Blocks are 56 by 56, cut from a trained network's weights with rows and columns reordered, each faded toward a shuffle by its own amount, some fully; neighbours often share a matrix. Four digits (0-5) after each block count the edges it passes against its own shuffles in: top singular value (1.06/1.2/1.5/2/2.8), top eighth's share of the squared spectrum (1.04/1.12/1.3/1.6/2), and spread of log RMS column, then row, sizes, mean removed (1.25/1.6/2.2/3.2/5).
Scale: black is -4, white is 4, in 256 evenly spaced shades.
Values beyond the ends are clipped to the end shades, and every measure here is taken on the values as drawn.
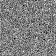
1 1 0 0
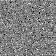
1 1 0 0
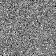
0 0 0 0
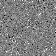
0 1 0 0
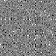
3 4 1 2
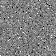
0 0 0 0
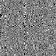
3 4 1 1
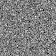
0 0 0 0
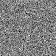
2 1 0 0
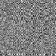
4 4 2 2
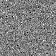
1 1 0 0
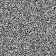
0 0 0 0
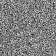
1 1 0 0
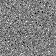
0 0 0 0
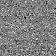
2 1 0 0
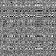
4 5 2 3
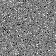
0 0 0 0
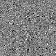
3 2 0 1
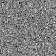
0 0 0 0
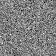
0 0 0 0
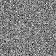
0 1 0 0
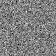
2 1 0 0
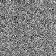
3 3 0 1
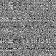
3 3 0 2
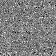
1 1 0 0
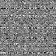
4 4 1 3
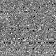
3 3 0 1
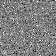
1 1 0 0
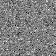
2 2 0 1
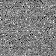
2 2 0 1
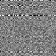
4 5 1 3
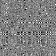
4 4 2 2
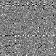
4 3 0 2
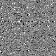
3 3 0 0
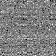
3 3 0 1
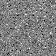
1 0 0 0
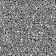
0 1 0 0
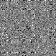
3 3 1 2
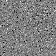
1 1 0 0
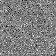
2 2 0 0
